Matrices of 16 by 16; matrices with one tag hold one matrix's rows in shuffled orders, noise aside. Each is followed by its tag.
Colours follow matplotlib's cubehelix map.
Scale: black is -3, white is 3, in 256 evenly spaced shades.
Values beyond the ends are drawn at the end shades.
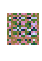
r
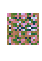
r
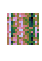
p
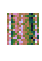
p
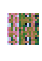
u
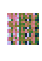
u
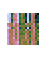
u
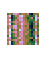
p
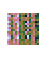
u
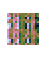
u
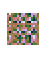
r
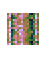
p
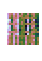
u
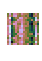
p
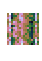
p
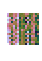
u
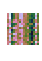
p
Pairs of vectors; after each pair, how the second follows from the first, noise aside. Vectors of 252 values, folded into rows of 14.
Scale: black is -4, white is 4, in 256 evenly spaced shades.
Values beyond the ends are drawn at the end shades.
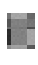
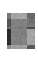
copied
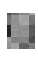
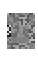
sign-scrambled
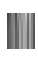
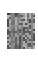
sign-scrambled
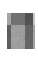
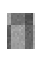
copied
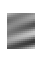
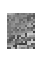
sign-scrambled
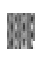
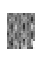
copied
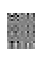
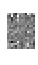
sign-scrambled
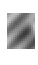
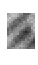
copied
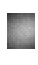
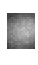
copied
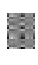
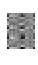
copied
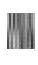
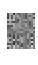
sign-scrambled
